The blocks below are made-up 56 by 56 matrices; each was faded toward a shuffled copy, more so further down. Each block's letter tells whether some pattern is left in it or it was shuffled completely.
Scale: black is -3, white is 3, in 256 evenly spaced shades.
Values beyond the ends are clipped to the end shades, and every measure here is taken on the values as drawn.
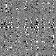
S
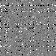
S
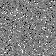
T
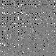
S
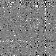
S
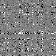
S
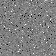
T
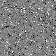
T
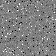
T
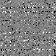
S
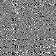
S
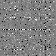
S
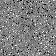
T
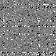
S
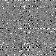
S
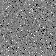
T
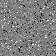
T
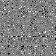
S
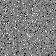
T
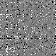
S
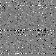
S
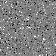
T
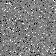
T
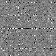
S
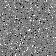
T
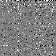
S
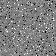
T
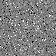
T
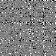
S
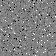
T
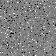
T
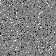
T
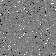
T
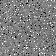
T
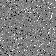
T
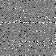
S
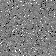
T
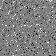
T
